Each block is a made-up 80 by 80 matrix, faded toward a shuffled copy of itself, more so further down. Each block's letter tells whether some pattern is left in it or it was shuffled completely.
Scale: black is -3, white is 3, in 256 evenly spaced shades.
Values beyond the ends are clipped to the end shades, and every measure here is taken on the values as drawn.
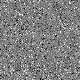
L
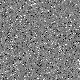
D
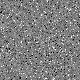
D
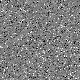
D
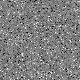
D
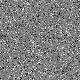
D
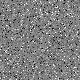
D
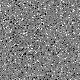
L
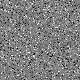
D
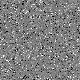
L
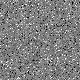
D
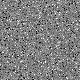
D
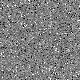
D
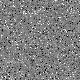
D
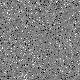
D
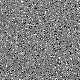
D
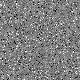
D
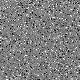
L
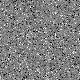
D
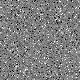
L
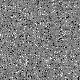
L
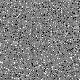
L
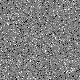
D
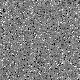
L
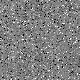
L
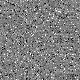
L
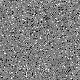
L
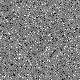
D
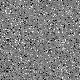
L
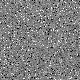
D
